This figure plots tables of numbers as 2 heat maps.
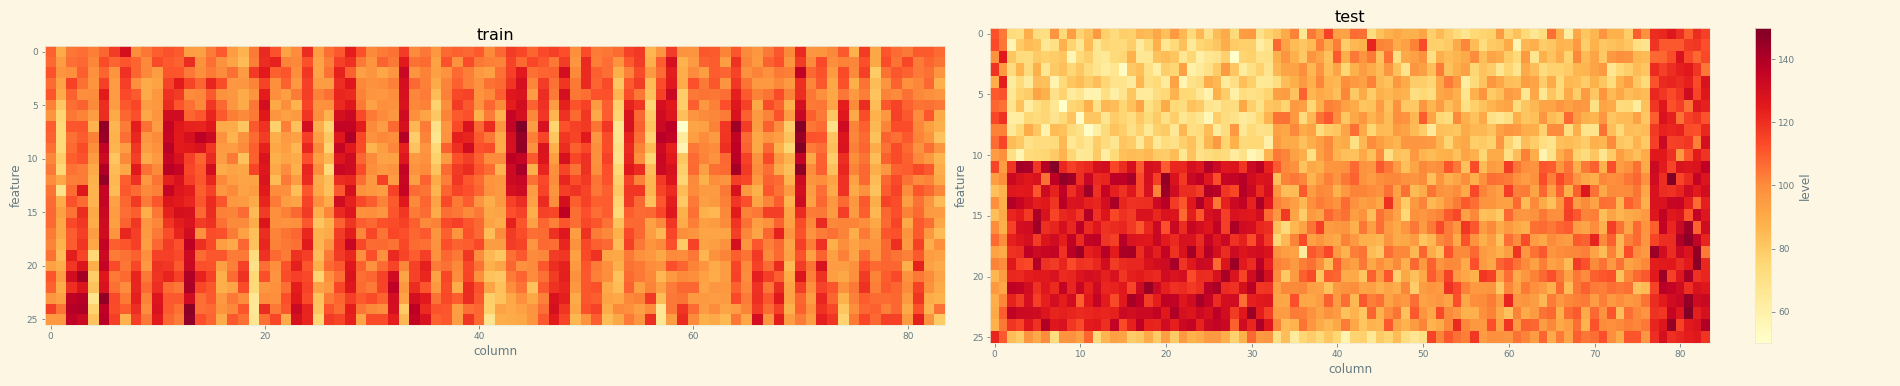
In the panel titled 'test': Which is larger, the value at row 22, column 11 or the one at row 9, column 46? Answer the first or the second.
the first
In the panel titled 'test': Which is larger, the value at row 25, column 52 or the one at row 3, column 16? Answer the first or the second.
the first
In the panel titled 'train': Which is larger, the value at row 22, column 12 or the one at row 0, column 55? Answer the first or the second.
the second
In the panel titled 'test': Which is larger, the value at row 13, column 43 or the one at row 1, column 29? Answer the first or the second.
the first
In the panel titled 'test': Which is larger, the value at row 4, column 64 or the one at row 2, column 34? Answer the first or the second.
the second
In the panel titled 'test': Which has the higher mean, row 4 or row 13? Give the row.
13
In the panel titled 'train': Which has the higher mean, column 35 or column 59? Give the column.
35
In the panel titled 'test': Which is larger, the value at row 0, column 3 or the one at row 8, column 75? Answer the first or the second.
the second
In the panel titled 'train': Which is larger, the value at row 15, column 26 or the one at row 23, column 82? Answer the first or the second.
the first
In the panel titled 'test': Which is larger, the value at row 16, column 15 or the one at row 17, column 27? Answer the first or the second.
the second
